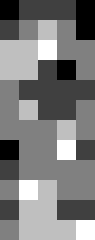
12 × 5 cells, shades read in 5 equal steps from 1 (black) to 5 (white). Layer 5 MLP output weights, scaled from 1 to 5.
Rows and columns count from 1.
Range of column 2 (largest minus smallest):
3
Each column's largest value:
4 5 5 5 5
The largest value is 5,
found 4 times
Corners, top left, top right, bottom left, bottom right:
1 1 3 5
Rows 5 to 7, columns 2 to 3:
2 2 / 4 2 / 3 3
